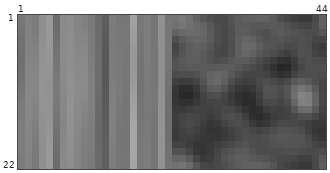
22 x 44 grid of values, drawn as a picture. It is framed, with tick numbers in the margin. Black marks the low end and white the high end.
The table splits into one row of 2 panels. Panel 1,1: middling, streaked downward. Panel 1,2: low, blotchy.
